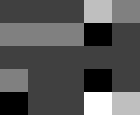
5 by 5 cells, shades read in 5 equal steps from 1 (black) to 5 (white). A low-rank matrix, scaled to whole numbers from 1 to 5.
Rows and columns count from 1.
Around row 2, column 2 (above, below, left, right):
2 2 3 3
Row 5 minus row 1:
-1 0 0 1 1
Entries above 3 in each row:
1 0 0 0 2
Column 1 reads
2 3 2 3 1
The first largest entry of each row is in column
4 1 1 1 4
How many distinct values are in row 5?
4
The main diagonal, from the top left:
2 3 2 1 4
